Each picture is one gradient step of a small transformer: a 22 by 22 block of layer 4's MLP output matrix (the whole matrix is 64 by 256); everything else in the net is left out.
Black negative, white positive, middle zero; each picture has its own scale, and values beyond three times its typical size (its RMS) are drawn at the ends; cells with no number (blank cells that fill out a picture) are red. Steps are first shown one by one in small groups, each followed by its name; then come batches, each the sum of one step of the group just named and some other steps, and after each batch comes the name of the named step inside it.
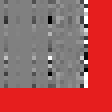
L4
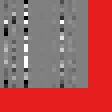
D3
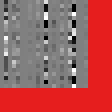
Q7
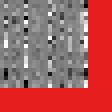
D3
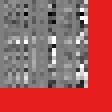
L4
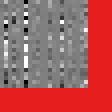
D3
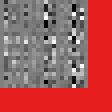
Q7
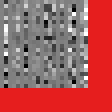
Q7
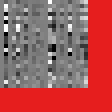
L4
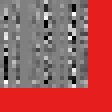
Q7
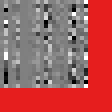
Q7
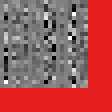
Q7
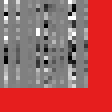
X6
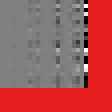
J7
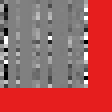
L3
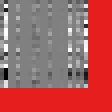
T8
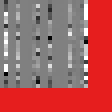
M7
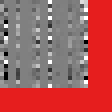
L3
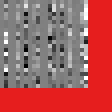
M7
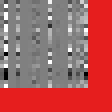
T8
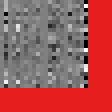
J7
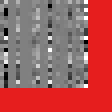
L3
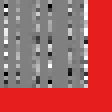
M7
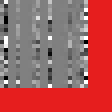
L3
